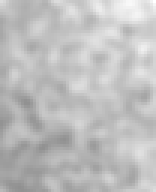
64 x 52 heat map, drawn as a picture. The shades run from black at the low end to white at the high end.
The values follow a bell shape. There is an overall slope up to the top right. No row or column stands out. No regular stripes run through it. The halves do not mirror each other. The top right is the ninth with the highest average.
